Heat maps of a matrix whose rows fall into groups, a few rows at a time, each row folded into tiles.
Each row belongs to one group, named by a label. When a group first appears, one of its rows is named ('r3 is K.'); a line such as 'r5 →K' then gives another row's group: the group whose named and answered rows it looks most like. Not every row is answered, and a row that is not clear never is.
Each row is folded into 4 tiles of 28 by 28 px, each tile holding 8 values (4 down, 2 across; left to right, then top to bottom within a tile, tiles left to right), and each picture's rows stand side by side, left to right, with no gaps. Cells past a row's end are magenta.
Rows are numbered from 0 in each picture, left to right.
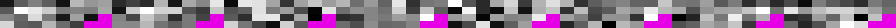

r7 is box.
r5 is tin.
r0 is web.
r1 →web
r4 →tin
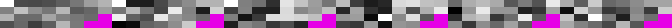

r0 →tin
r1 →tin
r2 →tin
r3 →tin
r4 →web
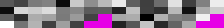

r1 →tin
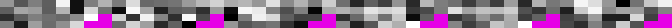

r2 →web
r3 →box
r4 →box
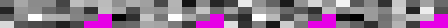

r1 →box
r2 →web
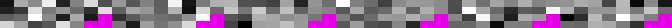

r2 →box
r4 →web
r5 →box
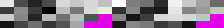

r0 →tin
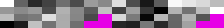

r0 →tin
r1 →tin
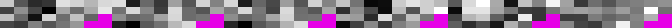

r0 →tin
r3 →tin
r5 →box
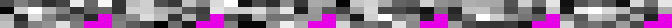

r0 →web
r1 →web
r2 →box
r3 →web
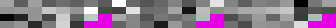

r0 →box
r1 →tin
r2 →box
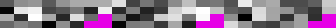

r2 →web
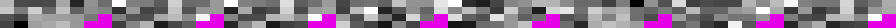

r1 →tin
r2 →tin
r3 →web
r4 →tin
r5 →box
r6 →tin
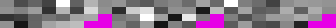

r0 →box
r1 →web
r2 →tin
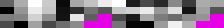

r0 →web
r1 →box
